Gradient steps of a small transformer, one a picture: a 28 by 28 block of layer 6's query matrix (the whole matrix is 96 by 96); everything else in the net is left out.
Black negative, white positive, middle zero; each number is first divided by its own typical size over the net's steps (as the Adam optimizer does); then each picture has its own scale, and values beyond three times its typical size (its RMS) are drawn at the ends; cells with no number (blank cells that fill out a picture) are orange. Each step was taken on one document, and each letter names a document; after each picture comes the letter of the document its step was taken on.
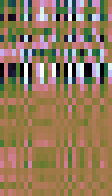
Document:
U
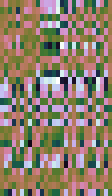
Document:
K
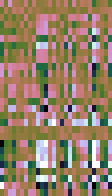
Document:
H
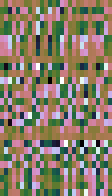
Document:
K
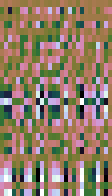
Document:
K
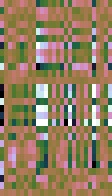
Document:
H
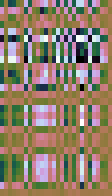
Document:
U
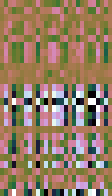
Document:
K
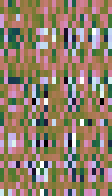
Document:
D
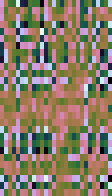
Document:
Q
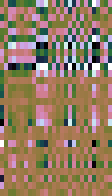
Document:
H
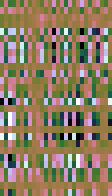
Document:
D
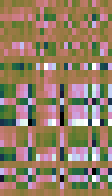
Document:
H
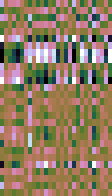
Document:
H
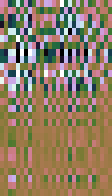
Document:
U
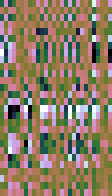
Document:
D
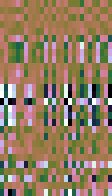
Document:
D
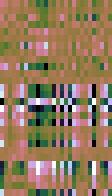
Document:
H
